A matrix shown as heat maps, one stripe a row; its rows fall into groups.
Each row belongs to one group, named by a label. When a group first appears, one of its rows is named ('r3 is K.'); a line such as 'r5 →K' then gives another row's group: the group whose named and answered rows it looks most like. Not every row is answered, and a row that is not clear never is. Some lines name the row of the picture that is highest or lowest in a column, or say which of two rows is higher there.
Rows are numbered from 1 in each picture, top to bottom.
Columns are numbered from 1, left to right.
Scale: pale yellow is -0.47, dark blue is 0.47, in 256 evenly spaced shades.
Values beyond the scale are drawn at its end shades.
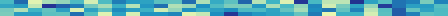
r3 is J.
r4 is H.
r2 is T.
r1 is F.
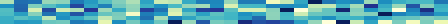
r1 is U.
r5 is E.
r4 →T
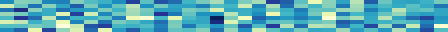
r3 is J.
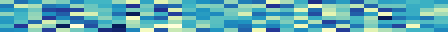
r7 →J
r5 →T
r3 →T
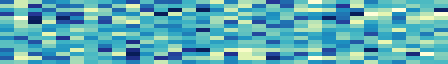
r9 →E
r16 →J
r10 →J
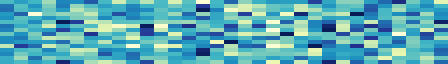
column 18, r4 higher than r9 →Yes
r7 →E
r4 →F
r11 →J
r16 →E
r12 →U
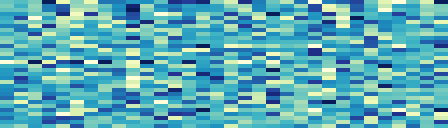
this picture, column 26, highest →5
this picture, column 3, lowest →5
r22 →T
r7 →F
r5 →F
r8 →U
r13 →H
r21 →U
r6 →E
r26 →J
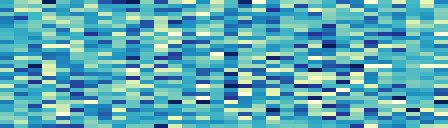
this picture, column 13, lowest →9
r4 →H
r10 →U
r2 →F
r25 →H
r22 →H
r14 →J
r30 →E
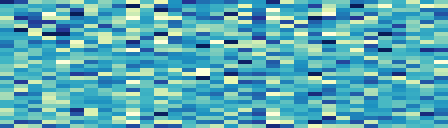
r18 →H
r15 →J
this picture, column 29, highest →19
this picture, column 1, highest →1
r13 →T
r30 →E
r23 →J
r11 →J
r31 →U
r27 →F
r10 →E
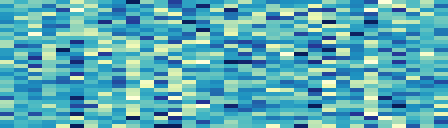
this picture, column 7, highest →27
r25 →T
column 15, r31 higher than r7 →Yes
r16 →H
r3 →J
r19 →T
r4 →F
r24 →H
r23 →U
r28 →H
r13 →E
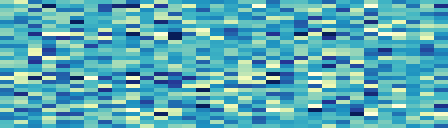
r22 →H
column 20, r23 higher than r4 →No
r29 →T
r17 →E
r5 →U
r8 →H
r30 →E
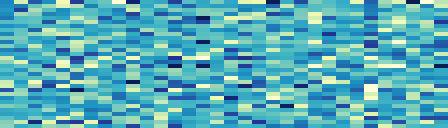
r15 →H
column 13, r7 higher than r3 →Yes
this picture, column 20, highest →1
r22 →H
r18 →J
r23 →T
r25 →J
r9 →E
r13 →J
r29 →J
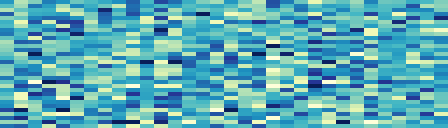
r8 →T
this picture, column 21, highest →14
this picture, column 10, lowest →22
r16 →E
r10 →T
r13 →U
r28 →J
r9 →T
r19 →U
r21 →T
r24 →J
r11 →U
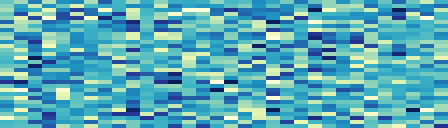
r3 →H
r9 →U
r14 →H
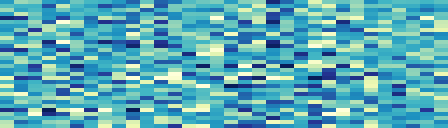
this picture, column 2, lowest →24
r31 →U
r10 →H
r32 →H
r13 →J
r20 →U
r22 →H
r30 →J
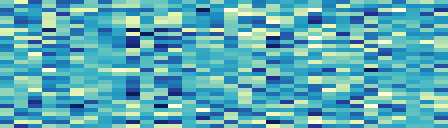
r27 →T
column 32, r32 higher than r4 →Yes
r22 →F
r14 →T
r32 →U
